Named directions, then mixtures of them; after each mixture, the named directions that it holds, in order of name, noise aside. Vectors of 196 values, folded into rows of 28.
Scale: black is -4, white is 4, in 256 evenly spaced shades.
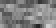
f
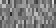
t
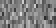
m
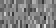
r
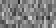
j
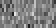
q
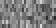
f, m, r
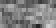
f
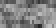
f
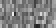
f, q, r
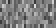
j, m, t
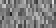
t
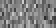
m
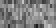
f, m, t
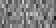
m, q, t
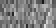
f, q, r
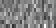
j, m, r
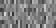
r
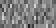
j, q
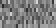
t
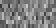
j, q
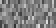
j, r, t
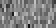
q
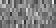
t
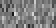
q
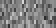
m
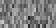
j, q, r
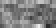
f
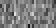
q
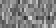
j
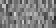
m, q, t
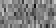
f, m, q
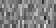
m, r, t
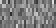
t
